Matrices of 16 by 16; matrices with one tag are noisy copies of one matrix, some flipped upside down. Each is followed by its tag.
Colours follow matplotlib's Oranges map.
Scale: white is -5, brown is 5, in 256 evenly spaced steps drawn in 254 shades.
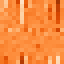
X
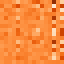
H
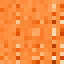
H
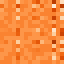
H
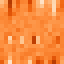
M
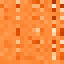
H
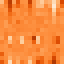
M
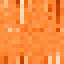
X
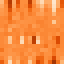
M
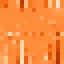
X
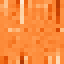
X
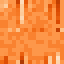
X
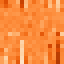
X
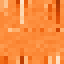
X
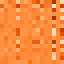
H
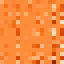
H
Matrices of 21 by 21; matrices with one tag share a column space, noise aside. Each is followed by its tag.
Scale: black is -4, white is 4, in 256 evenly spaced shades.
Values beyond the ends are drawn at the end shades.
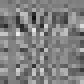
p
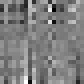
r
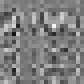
p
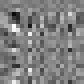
p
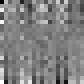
r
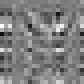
p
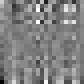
r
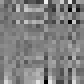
r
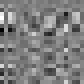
p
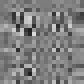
p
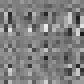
p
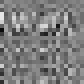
p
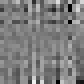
r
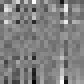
r
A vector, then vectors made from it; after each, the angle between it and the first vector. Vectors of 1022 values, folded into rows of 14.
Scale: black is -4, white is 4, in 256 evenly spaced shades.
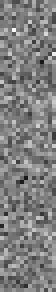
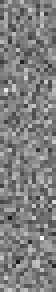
orthogonal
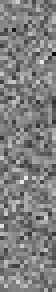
nearly opposite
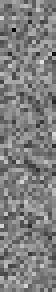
nearly opposite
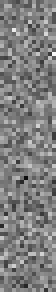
nearly parallel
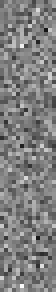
partly opposed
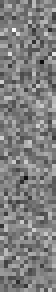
nearly parallel
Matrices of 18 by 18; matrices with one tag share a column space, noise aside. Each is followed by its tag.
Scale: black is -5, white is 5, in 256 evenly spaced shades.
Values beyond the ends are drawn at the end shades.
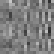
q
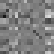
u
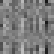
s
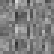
q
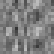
q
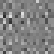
u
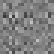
u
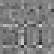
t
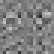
u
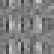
s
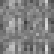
s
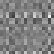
u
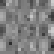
q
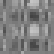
q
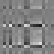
t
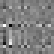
t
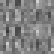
q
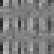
s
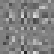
u
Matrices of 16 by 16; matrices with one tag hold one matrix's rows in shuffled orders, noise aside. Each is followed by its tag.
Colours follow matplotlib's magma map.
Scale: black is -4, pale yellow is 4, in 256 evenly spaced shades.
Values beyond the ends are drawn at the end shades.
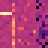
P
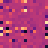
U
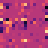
U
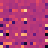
U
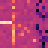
P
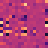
U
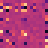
U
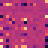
U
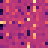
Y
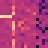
P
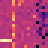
P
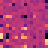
U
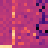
P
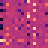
Y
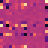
U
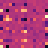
U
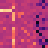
P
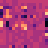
U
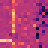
P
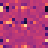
U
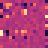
U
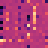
Y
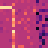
P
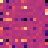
U
